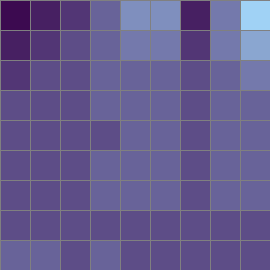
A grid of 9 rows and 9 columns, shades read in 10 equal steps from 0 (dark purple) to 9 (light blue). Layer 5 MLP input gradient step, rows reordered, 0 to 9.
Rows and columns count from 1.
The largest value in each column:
4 4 3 4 6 6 3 5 9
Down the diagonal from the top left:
0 2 3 4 4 4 3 3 3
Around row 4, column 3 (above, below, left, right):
3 3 3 4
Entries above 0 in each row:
8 9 9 9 9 9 9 9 9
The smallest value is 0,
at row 1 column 1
